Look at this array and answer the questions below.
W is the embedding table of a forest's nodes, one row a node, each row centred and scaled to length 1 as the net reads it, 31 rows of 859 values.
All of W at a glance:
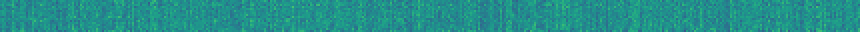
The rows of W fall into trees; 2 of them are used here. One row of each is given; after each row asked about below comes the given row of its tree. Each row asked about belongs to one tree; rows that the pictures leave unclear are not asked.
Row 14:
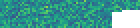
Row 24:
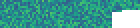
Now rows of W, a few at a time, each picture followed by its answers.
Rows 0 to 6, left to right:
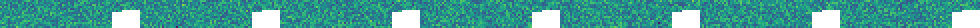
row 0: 24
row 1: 24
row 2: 24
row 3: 14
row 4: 14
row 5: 14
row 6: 24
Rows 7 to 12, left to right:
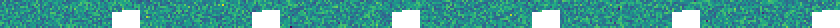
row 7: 24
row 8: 24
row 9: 14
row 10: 24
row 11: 14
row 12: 14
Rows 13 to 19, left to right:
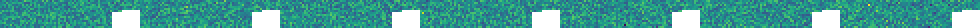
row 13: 24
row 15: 24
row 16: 24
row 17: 24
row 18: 14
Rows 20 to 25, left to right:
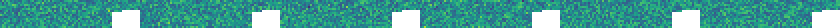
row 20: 14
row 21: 14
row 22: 24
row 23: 14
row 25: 14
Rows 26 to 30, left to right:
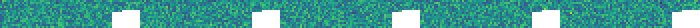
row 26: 14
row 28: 24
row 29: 24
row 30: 24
